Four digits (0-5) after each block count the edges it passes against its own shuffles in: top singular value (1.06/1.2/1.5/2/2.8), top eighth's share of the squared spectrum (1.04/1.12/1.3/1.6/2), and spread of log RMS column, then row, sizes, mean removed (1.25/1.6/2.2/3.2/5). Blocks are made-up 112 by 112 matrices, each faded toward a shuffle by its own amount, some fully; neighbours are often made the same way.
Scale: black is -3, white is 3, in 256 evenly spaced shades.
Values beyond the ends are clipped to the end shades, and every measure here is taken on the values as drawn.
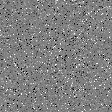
2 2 1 1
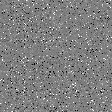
2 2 1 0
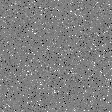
0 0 0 0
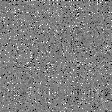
3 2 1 1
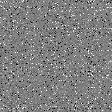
3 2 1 2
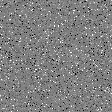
2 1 0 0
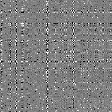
5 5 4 3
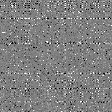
4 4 2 3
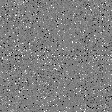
3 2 1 1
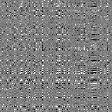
5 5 4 4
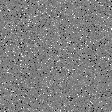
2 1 1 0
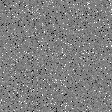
2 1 1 0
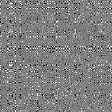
5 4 3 3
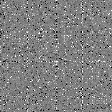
4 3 2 2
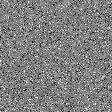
0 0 0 0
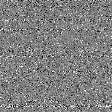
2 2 0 3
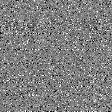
1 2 0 3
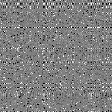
5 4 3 3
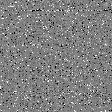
3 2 0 1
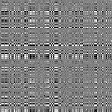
5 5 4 5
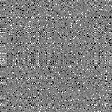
5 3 2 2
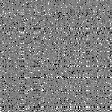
5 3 2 3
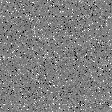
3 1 0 0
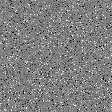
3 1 0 0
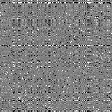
5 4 3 3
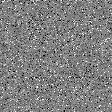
3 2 0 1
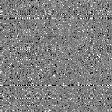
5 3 2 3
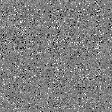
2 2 3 3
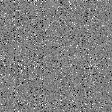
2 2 2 2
